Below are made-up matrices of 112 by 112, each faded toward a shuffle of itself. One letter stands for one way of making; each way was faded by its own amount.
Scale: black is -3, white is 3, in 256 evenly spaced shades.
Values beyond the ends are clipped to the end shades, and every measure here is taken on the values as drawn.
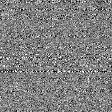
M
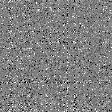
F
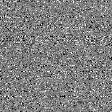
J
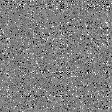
F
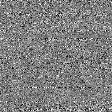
M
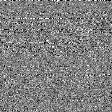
M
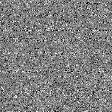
J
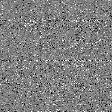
F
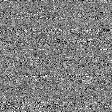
M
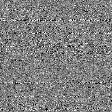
M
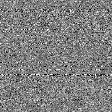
M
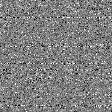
J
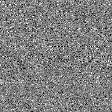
J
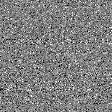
J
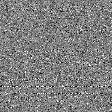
J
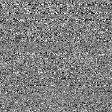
M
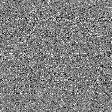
J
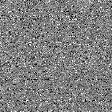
J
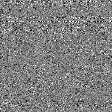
J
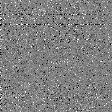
F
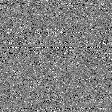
J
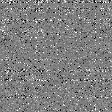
F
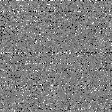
F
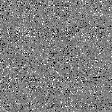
F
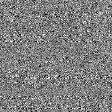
M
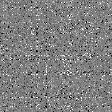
F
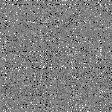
F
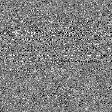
M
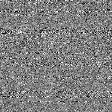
M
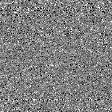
J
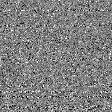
J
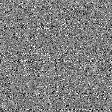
J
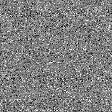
J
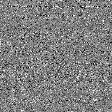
J
